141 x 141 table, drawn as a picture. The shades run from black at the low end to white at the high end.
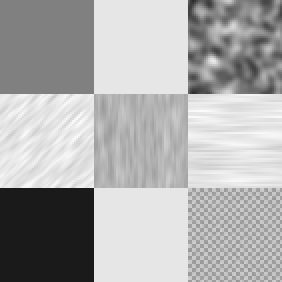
It is made of 3 by 3 panels. Panel 1,1: middling, flat. Panel 1,2: very high, flat. Panel 1,3: middling, blotchy, strong in contrast. Panel 2,1: very high, slanting up to the right, faint in contrast. Panel 2,2: high, streaked downward, faint in contrast. Panel 2,3: very high, streaked across, faint in contrast. Panel 3,1: very low, flat. Panel 3,2: very high, flat. Panel 3,3: high, checkered.
